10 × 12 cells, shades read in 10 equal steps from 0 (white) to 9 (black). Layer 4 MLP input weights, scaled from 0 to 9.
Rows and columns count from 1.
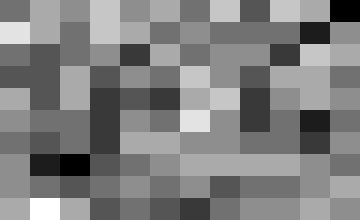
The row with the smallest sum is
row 1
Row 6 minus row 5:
1 -1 2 0 -2 -2 -2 2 0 1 5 1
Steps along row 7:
up down up down same up same up same up down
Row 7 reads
5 6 5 7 3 3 4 4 5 5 7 4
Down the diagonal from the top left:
5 3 5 6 6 5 4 3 5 4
